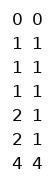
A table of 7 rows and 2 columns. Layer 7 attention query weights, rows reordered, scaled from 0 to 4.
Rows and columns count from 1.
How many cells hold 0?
2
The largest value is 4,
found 2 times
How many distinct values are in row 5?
2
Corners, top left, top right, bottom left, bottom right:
0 0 4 4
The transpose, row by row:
0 1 1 1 2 2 4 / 0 1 1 1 1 1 4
